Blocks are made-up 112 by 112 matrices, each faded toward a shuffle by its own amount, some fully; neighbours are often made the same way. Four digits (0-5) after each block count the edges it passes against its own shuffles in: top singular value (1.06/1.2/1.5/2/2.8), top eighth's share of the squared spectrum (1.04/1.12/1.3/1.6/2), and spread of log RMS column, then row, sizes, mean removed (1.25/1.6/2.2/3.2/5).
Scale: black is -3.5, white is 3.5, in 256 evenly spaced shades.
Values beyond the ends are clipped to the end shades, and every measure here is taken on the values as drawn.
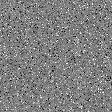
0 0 0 0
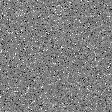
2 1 0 0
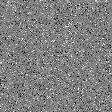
2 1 0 0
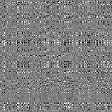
5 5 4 4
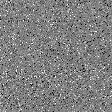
3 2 0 1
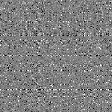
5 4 2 3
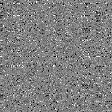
4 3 2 2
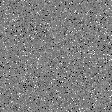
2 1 0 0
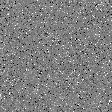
0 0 0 0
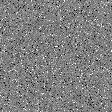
1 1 0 0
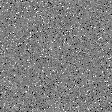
1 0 0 0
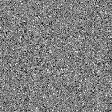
3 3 1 1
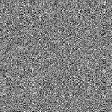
4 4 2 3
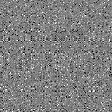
4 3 1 2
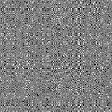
5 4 3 3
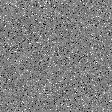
2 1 0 0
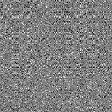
5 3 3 2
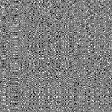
5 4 3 3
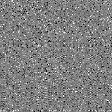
4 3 1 1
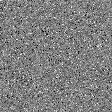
0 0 0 0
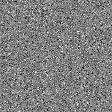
0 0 1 0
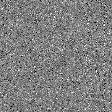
1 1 2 0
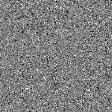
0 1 3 0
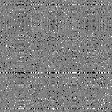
5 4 2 2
